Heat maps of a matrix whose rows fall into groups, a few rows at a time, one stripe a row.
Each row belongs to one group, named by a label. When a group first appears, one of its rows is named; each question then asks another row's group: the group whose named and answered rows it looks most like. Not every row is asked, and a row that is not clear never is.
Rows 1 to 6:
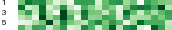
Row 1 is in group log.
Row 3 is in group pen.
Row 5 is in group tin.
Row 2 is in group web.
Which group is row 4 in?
pen
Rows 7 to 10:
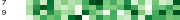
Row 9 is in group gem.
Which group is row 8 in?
log
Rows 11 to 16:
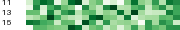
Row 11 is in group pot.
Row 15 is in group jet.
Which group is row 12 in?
gem
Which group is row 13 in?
pen
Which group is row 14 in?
log
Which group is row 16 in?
pot
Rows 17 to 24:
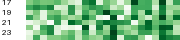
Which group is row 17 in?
gem
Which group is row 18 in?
jet
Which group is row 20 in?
gem
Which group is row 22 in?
web
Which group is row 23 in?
web
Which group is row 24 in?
gem
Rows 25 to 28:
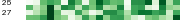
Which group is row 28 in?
log
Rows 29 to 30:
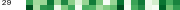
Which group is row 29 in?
pen
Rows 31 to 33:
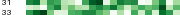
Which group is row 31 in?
log
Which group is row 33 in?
jet
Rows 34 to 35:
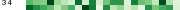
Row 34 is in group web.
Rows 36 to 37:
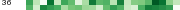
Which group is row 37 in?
web
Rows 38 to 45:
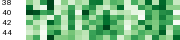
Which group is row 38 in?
web
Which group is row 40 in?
jet
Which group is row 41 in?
tin
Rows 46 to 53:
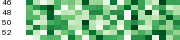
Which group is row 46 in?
gem
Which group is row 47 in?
log
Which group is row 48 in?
web
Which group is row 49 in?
pen
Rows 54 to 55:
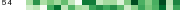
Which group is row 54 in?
gem
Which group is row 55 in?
tin
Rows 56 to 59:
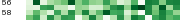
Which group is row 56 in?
pot
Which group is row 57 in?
web
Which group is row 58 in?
tin
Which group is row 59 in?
pen
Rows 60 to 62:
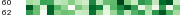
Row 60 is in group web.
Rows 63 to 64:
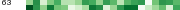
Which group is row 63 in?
gem
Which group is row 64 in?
log
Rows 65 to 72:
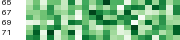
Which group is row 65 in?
tin
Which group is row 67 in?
log
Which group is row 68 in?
log
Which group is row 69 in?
tin
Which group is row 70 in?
gem
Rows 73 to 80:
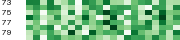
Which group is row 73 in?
jet
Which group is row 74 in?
log
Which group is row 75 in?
tin
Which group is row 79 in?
pen
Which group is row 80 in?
gem
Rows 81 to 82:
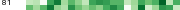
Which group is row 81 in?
tin
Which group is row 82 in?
web
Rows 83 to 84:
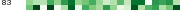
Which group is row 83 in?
pen
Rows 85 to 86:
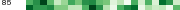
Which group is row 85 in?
jet
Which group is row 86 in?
log
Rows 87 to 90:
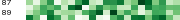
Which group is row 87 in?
web
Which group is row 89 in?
log
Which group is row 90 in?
pen
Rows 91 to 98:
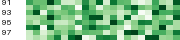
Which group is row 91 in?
log
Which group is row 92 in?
gem
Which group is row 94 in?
log
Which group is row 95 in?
web
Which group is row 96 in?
jet
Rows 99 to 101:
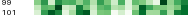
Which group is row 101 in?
pot
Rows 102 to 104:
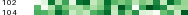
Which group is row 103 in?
web
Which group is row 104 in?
log
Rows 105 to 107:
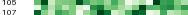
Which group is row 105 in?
jet
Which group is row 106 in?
gem
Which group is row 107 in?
log
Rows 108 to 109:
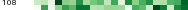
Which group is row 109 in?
pot
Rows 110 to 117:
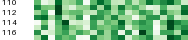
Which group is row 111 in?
log
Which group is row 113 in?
jet
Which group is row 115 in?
gem
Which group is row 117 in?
gem
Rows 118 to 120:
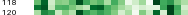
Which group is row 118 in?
jet
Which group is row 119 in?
jet
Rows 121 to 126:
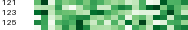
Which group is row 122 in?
web
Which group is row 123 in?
jet
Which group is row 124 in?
pot
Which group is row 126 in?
pot
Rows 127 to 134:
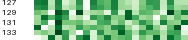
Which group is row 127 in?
jet
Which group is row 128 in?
jet
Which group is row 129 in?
pen
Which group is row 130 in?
log
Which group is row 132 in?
web
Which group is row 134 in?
tin
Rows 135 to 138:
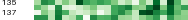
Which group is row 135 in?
jet
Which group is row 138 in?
jet
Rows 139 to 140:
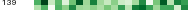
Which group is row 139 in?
pot
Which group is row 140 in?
gem
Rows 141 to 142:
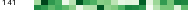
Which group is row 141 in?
pot
